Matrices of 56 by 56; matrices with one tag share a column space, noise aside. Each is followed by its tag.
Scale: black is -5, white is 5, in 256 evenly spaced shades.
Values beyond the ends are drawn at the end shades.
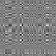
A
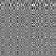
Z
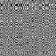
Z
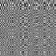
Z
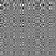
Z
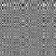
Z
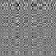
Z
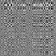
Z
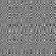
A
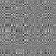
A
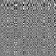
Z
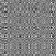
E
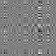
A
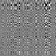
Z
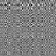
Z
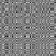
E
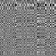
Z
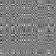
A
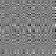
A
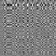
Z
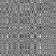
E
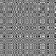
E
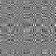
A
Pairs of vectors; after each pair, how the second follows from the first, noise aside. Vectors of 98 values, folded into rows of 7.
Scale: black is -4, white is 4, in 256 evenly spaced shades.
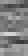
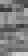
wrapped around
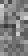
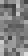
wrapped around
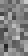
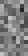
reversed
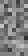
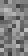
reversed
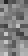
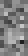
wrapped around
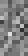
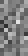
reversed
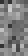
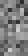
wrapped around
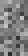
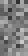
reversed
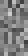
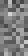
sign-scrambled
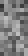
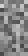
sign-scrambled
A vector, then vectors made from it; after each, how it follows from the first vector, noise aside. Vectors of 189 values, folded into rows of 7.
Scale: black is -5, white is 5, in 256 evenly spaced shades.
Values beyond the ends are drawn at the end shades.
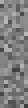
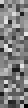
scaled up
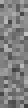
copied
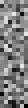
scaled up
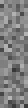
copied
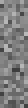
copied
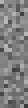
copied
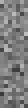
copied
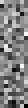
scaled up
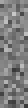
copied
